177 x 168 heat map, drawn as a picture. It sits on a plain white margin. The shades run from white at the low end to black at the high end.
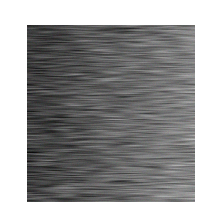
Average level on the scale: 60%. Slope: up to the left. Grain: streaks across.
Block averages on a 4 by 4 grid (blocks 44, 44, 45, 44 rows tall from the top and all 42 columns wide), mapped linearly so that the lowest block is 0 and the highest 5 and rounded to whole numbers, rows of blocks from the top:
5 3 2 1
5 3 2 0
5 3 2 0
4 3 2 0
